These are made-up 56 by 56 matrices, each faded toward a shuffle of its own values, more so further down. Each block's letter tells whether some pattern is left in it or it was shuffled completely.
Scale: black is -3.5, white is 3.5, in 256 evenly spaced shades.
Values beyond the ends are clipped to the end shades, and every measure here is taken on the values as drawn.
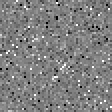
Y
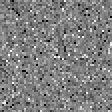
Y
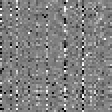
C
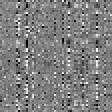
C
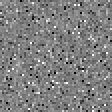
Y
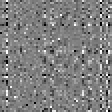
C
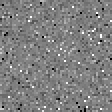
Y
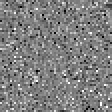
Y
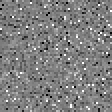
Y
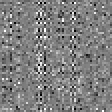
C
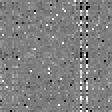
C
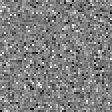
Y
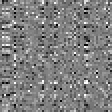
C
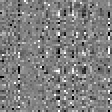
C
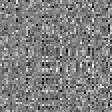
C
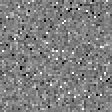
Y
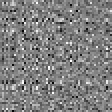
C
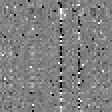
C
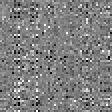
C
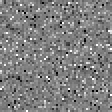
Y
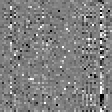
C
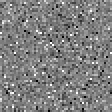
Y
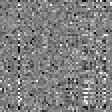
C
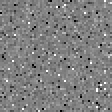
Y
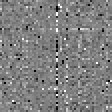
C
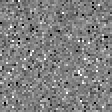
Y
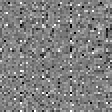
C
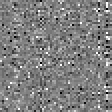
C
